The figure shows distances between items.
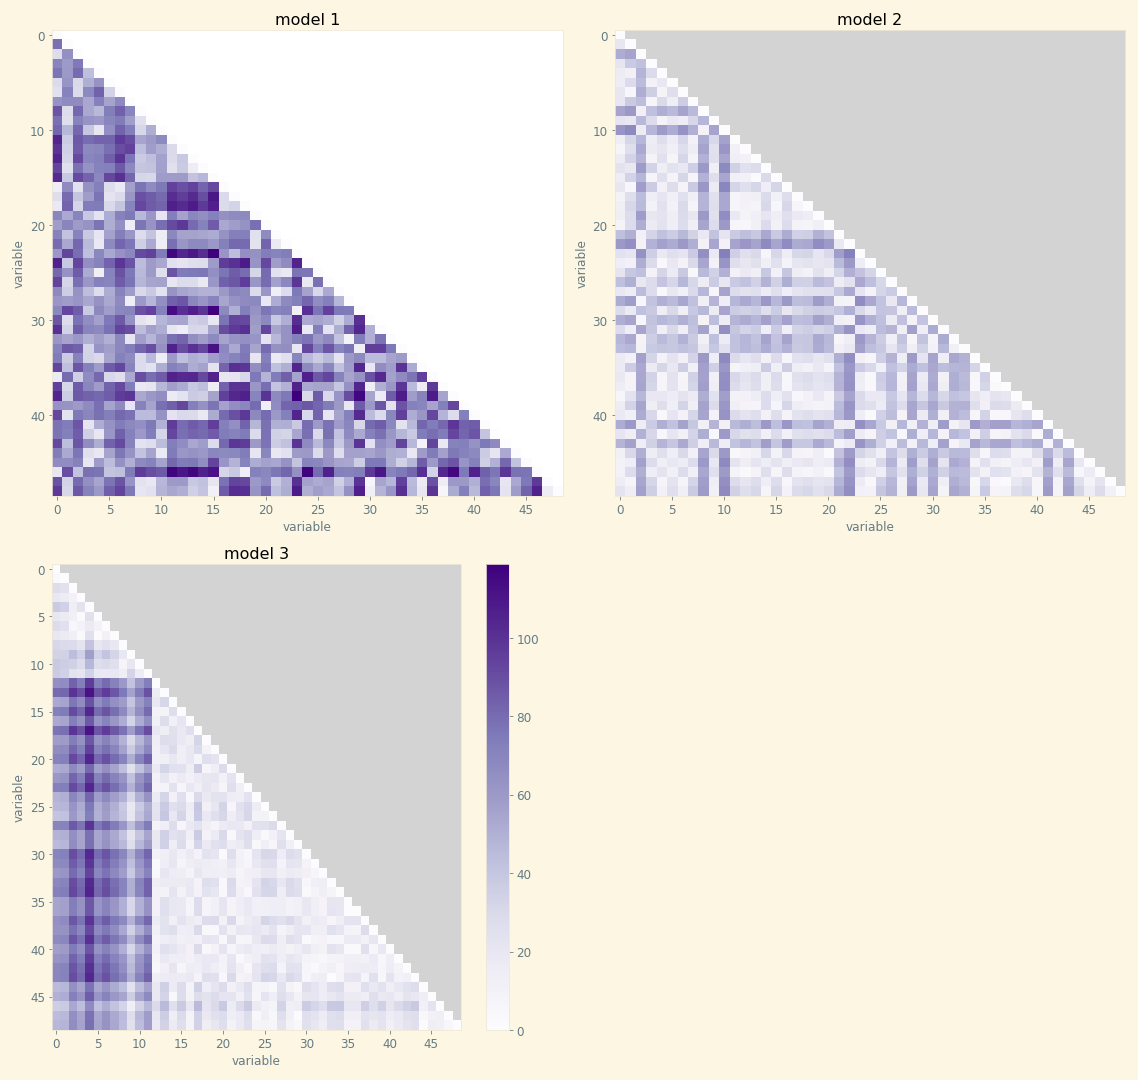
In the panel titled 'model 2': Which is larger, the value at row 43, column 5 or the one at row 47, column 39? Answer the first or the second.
the first
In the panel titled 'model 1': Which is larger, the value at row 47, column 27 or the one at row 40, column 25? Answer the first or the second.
the second
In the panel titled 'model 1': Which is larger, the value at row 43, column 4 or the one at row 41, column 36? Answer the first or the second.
the second
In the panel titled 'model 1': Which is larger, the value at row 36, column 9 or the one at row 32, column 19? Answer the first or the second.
the first
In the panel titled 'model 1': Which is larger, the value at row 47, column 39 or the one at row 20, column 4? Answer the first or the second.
the second
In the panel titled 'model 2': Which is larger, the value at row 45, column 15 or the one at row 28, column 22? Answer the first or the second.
the first
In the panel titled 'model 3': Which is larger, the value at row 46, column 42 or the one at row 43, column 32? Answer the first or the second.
the first
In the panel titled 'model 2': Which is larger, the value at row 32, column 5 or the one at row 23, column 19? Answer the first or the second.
the first
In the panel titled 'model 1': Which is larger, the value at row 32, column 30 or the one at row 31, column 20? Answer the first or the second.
the second
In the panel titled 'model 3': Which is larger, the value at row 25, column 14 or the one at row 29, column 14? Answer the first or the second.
the first
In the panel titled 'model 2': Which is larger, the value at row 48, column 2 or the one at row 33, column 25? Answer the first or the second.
the first
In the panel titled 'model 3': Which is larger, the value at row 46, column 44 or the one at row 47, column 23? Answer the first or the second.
the second
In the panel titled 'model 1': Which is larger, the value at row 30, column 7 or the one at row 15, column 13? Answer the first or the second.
the first
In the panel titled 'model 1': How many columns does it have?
49
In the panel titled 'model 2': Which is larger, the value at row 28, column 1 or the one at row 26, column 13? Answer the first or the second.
the first
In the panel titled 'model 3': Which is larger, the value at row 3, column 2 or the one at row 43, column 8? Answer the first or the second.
the second
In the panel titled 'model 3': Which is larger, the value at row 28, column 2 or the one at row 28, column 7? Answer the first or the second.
the first
